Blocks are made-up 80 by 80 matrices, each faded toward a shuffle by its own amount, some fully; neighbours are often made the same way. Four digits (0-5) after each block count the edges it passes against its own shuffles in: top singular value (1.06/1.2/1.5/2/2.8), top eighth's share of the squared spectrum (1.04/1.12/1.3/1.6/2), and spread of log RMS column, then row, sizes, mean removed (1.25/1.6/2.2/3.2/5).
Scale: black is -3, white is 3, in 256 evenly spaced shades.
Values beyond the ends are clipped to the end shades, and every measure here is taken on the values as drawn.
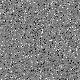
0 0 0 0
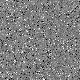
1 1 0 0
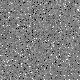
2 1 0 0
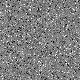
0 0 0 0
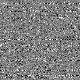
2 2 0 3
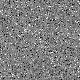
0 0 0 0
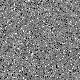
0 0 0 0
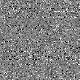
1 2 0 3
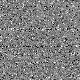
1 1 0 2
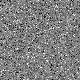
1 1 0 0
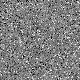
0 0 0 0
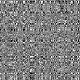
5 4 3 3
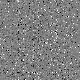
1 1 1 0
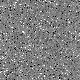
0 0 0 0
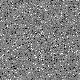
3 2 0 0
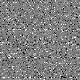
4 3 1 2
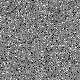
2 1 0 0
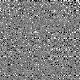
4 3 2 3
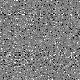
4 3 1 2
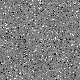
2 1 0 0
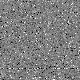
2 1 0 1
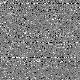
2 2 0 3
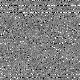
2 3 0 3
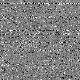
2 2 0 3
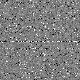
2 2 0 2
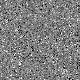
0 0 1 0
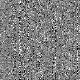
1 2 3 0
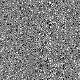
1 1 2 0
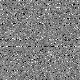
2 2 0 3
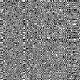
5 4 3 3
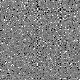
3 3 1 1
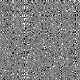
4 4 2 2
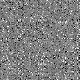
3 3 2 1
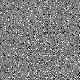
3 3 2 1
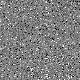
3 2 1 1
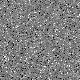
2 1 0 0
